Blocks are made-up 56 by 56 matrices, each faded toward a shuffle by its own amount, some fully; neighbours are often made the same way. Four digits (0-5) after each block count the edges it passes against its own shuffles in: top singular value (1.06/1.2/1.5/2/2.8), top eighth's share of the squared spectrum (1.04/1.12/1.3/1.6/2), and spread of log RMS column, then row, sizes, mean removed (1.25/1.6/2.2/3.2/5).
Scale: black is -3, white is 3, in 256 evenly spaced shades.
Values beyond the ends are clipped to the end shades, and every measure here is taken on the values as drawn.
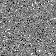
0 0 0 1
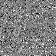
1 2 0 2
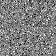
0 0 0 0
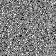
0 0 0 0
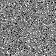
0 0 0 0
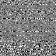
1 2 0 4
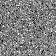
0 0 0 0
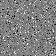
0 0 0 0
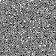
2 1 0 0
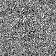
0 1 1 0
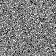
0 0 0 0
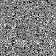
3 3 1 1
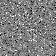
1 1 0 0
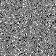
2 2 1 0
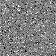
2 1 0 0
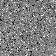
0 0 0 0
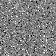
2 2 0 0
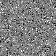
1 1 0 0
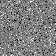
1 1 0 0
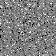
3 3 1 0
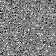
2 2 0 0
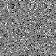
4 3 1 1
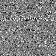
1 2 0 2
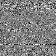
2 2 0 3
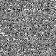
1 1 0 3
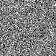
0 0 0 1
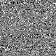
0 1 0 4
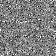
0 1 0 2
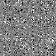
1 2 3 2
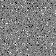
1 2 1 1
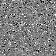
1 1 0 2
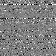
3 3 0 3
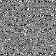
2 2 0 3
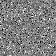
0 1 0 1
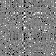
4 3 2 1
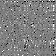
4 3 1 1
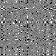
4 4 2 2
